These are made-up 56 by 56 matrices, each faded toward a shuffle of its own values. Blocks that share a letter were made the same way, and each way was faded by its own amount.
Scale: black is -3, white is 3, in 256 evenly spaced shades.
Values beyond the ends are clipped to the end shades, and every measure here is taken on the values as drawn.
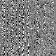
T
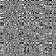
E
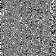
T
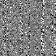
T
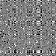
E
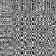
E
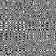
E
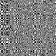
E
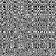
E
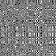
E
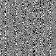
T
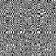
E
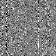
T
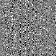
T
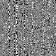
T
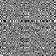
E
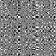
E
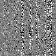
T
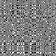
E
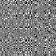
E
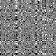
E
